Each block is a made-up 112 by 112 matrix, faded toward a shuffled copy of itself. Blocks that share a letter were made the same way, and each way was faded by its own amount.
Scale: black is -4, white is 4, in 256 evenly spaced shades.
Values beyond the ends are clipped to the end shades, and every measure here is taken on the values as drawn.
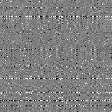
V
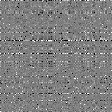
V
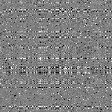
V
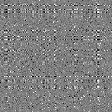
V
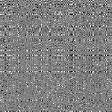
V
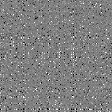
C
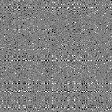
V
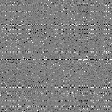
V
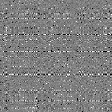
V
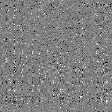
C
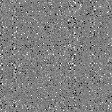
C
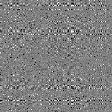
V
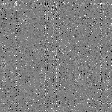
C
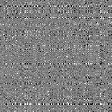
V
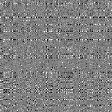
V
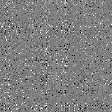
C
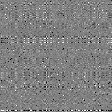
V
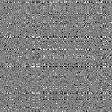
V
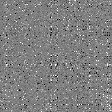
C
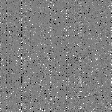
C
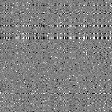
V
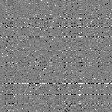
V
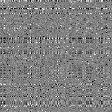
V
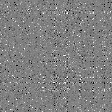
C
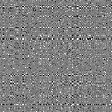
V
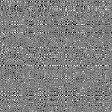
V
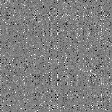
C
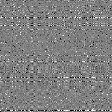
V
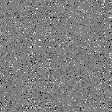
C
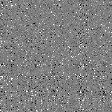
C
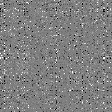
C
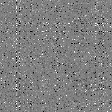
C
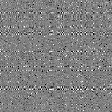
V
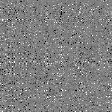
C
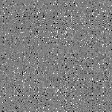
C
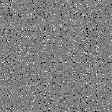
C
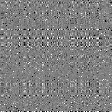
V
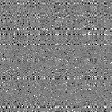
V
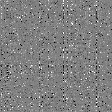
C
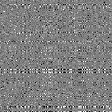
V
